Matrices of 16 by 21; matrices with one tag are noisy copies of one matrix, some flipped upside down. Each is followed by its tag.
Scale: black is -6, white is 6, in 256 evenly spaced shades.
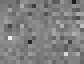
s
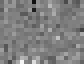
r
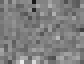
r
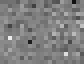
s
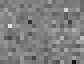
s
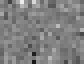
r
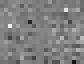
s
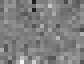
r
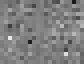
s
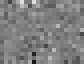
r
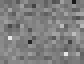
s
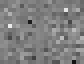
s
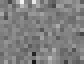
r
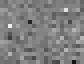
s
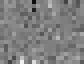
r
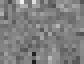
r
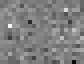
s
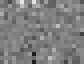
r
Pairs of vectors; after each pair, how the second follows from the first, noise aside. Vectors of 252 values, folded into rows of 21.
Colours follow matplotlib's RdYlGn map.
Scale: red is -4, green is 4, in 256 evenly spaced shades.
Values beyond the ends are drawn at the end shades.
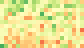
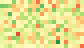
shuffled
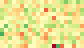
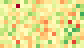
shuffled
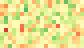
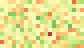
shuffled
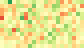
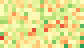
shuffled
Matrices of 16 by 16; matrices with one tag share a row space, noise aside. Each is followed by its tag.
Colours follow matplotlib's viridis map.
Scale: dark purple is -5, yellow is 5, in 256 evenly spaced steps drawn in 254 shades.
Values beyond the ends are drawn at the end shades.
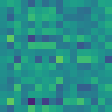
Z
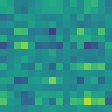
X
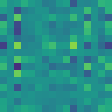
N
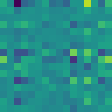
N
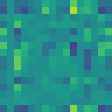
N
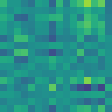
X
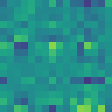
X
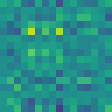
Z
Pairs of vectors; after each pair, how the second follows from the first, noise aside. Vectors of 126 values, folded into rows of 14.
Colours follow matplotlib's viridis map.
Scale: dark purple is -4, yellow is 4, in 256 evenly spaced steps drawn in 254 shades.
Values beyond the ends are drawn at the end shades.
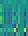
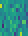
shuffled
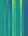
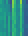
copied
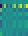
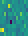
shuffled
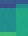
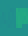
partly zeroed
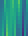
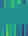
partly zeroed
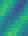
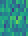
shuffled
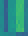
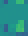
partly zeroed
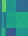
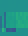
partly zeroed
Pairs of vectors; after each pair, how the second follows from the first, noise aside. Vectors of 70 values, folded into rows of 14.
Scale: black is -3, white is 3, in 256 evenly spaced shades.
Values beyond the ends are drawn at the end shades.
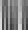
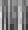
copied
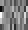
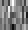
wrapped around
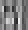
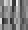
wrapped around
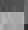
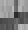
wrapped around
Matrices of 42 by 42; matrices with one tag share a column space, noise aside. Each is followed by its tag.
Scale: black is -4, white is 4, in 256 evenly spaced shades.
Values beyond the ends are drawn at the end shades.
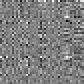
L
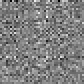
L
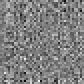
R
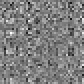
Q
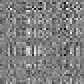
Q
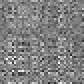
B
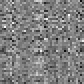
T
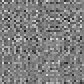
T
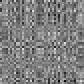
R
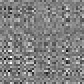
B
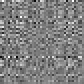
L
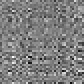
B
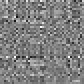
L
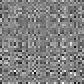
B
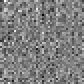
R
